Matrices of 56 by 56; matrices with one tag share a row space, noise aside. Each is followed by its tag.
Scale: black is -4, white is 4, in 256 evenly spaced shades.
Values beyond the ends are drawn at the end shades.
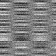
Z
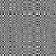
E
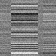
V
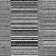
V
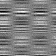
Z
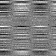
Z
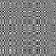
E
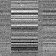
V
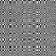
E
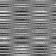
Z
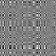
E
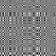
E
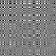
E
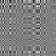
E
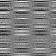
Z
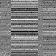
V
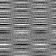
Z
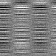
Z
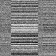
V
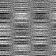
Z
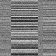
V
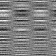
Z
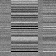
V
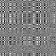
E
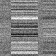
V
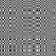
E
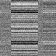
V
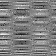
Z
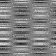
Z
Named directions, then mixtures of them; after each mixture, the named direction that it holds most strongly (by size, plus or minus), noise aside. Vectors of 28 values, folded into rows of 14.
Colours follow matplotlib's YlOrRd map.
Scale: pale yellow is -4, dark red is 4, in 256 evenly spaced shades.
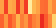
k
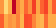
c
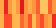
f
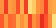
k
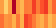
c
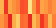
f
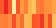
c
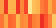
k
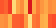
c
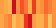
c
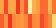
k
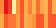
c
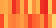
k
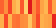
k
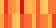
f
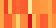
f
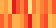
c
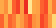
k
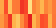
f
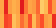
f
